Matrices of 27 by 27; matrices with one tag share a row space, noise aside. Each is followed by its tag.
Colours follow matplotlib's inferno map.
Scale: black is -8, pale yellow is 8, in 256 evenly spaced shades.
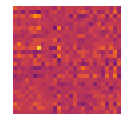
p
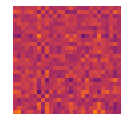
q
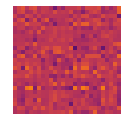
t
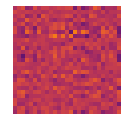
t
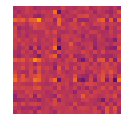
p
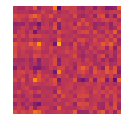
p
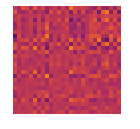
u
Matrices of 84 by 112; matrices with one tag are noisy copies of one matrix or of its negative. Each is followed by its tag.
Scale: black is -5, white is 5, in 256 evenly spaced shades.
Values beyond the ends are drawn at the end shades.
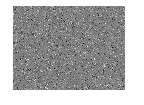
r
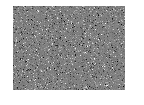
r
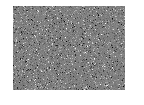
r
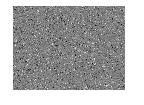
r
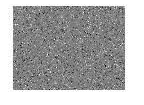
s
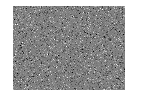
s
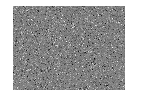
r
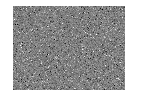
s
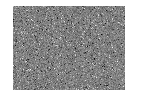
r
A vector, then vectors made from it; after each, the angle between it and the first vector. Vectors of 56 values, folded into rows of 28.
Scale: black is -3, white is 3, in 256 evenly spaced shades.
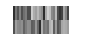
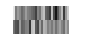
partly opposed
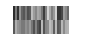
nearly parallel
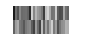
nearly parallel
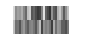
nearly opposite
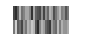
orthogonal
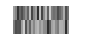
orthogonal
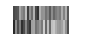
orthogonal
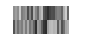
orthogonal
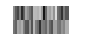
partly aligned
